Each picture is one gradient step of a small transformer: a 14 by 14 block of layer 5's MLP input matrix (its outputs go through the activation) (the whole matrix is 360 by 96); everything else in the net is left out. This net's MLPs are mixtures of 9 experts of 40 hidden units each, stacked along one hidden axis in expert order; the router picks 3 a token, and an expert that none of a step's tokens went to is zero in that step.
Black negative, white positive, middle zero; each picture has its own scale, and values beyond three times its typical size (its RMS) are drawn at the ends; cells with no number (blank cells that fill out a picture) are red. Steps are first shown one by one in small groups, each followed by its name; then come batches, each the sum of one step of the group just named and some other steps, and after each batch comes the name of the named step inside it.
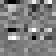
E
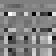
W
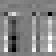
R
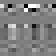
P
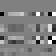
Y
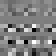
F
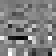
F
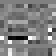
Y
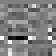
P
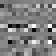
F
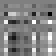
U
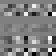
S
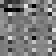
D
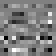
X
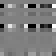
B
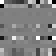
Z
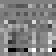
U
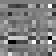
U
